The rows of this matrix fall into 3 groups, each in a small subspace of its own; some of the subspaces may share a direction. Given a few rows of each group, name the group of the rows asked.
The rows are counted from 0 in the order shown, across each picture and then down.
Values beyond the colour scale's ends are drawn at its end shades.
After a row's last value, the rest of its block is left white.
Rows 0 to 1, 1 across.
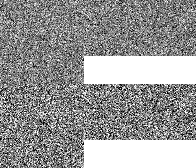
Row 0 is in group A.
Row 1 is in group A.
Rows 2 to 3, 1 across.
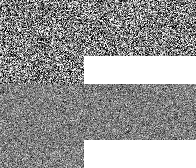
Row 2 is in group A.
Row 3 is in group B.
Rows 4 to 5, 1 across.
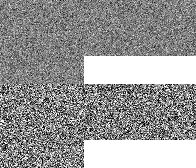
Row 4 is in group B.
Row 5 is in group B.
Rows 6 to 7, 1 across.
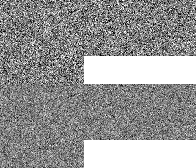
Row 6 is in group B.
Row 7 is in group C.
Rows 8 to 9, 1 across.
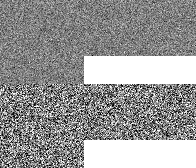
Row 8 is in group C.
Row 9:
B
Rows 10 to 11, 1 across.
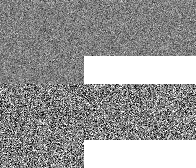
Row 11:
A
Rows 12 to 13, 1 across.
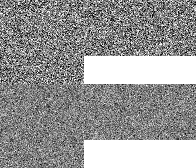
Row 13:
C
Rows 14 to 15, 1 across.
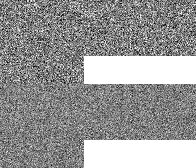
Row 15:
A
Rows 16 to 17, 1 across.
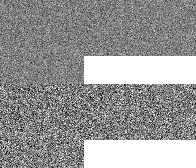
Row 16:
A
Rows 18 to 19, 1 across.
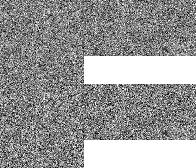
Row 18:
C
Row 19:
C
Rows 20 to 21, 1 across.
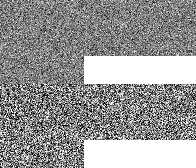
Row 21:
A
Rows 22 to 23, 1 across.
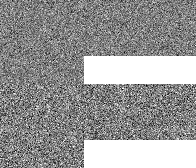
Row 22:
C
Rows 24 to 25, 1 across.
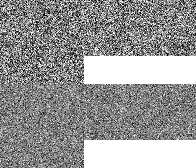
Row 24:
C
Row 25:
C
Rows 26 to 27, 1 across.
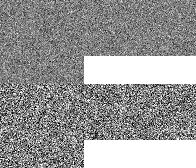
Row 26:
C
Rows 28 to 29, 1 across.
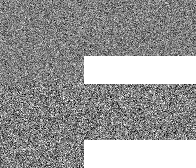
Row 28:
B
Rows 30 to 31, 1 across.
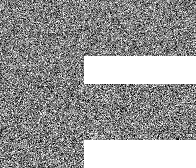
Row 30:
B
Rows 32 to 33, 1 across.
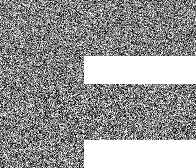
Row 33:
B
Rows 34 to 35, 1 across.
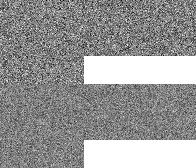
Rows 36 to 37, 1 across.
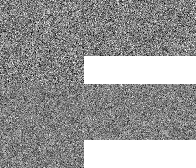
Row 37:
B
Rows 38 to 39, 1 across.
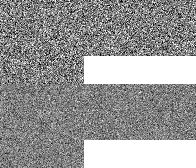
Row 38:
C
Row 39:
A
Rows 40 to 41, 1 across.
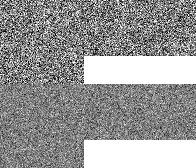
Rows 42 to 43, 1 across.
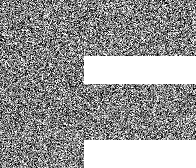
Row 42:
B
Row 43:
A
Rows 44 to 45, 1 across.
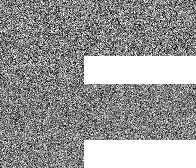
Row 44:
B
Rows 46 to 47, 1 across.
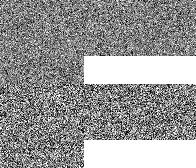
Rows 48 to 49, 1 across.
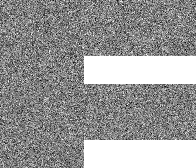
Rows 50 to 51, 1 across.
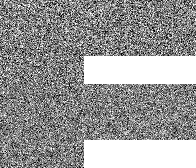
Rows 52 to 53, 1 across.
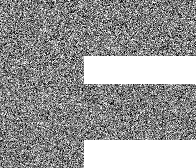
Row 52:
C
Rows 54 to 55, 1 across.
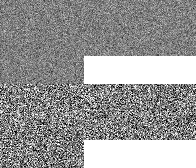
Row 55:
A
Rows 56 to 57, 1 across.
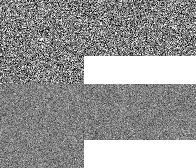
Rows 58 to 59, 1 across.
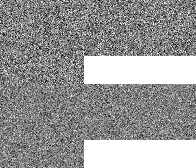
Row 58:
B
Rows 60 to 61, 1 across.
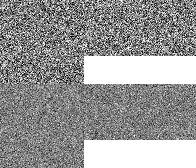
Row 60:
B
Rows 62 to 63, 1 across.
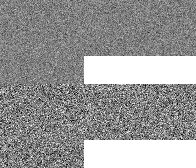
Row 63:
B
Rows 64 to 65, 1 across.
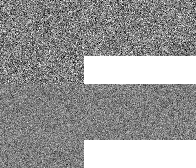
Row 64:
C
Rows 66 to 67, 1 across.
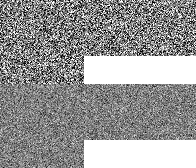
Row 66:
C
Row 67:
C
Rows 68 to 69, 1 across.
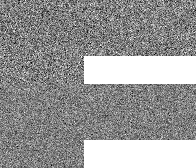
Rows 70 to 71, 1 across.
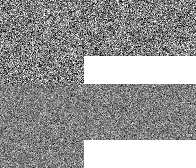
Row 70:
C
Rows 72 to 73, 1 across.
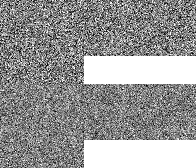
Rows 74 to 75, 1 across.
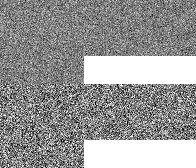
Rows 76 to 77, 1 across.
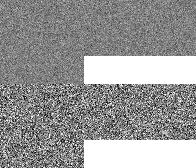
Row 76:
B
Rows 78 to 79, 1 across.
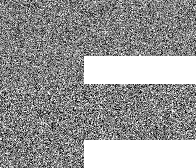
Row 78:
A
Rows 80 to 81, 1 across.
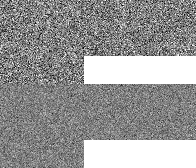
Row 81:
C
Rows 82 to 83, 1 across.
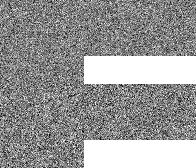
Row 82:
B
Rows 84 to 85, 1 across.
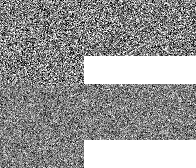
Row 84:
B
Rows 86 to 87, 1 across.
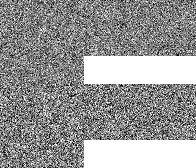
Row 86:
C
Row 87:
C
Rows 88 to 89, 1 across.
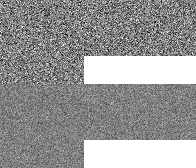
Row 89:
A
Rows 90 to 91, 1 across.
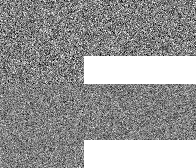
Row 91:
B
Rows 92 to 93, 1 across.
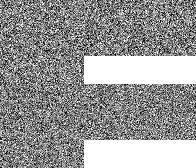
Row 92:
B
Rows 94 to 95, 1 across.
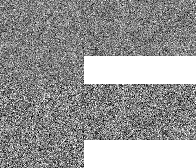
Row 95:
C
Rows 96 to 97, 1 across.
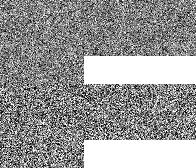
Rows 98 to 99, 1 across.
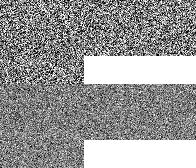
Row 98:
B
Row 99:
A
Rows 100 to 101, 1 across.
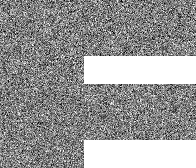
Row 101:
A
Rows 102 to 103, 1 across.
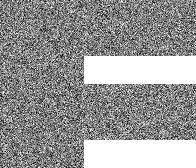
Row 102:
C
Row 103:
B
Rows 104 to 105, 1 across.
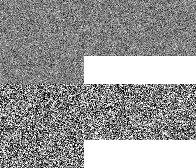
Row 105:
C
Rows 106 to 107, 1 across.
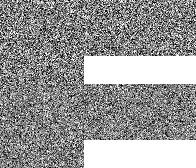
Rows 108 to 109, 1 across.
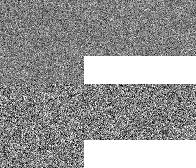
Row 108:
A
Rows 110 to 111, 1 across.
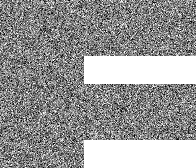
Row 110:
C
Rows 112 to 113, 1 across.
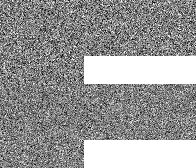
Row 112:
C
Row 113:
A
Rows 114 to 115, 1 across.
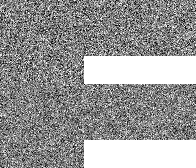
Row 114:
A
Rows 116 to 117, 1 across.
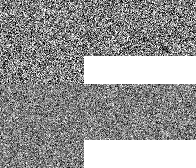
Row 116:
B
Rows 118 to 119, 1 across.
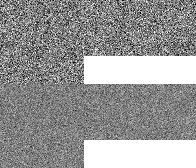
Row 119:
A
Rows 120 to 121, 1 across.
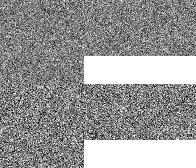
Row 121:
C
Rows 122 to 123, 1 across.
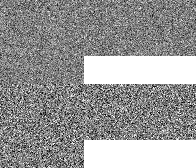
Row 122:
A
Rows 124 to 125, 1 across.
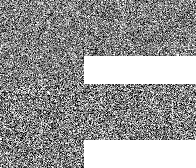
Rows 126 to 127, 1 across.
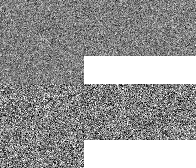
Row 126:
A
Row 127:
C
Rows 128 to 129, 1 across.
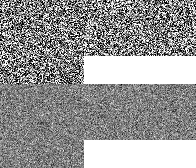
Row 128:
B
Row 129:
A
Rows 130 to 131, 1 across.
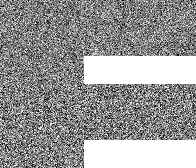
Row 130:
C
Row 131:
B
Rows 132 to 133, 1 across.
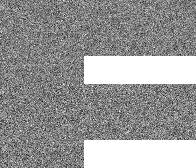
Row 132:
B
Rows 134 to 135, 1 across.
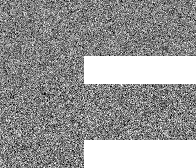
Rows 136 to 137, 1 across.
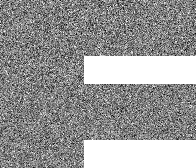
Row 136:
B
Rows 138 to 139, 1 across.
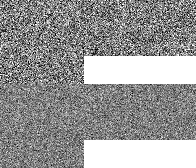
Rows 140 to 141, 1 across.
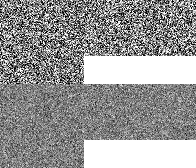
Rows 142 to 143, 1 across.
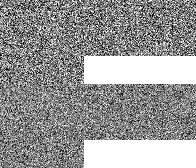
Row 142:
A
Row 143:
A
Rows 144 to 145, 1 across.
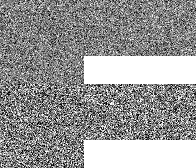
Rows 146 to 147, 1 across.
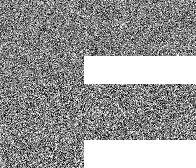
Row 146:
C
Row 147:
B
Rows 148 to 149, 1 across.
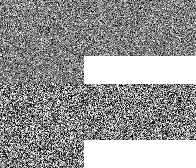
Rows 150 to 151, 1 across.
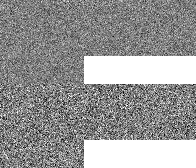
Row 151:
B
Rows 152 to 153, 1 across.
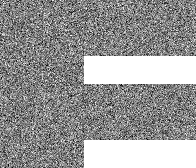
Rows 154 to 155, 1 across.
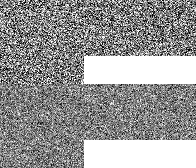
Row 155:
A
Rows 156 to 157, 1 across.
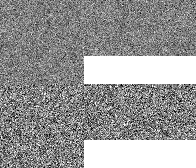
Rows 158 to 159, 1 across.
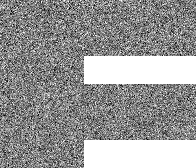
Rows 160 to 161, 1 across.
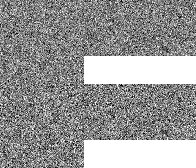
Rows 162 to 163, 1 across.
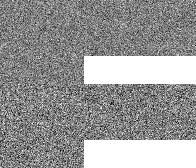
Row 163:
A
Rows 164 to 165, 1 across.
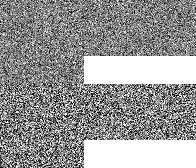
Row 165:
B
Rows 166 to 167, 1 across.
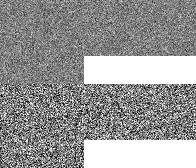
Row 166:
B
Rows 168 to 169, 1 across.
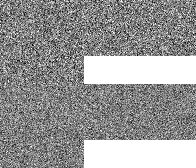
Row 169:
A
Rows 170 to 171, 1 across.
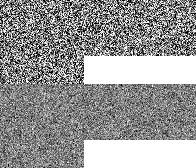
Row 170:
B
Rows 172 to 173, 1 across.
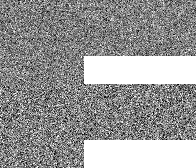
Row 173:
B
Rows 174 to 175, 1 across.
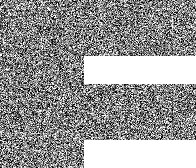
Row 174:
A
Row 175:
A
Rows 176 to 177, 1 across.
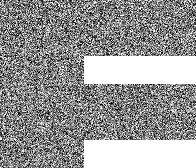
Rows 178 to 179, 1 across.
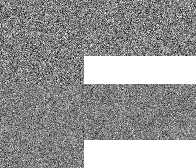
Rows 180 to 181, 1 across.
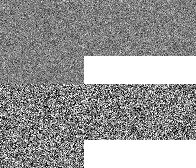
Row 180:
B
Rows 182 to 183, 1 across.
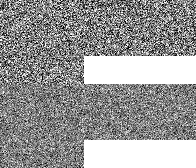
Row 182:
B
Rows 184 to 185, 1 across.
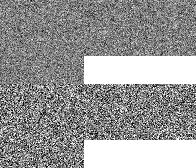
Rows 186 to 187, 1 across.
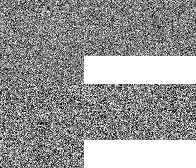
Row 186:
A
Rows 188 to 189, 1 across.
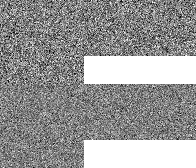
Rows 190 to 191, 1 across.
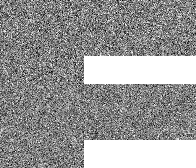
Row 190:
B
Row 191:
C
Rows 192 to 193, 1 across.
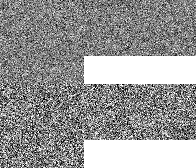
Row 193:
C
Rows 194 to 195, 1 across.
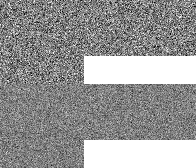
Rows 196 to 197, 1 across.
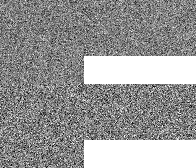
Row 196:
A
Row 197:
C
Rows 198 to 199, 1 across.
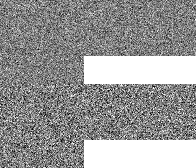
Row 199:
C
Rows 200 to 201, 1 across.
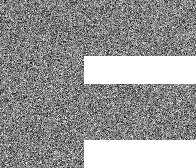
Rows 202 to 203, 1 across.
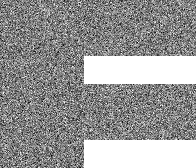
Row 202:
B
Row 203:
B
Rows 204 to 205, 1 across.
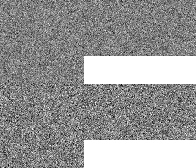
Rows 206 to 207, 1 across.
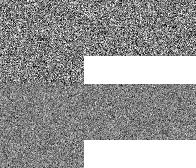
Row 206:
A
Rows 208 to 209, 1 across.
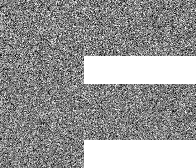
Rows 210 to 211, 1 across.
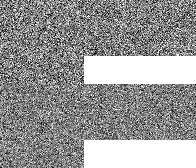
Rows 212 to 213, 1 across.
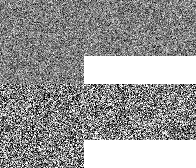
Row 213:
C
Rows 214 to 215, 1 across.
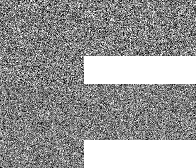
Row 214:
A
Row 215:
A
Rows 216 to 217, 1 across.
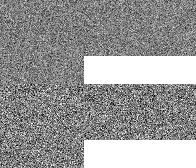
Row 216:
A
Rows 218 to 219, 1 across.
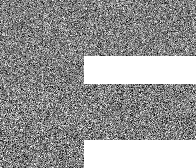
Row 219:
A
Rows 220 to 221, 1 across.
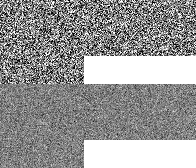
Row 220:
C
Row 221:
A
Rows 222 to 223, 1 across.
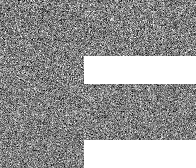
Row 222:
A
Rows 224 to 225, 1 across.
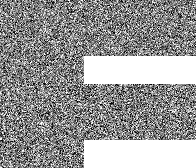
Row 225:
A
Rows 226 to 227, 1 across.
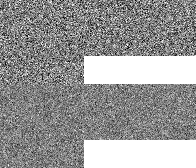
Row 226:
B
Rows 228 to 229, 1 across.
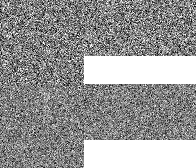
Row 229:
B
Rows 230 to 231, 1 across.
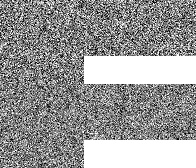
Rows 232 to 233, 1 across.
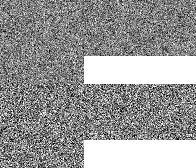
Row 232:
C
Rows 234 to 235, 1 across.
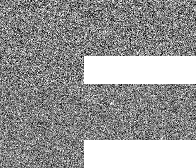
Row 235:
A
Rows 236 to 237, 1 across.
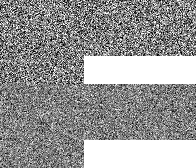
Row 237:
A
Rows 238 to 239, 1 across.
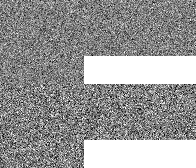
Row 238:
C
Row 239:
B
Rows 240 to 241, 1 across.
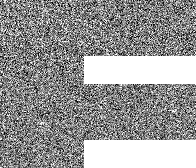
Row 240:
A
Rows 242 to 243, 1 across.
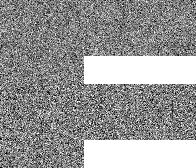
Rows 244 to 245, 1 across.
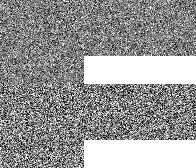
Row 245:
B
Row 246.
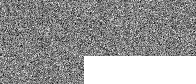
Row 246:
A
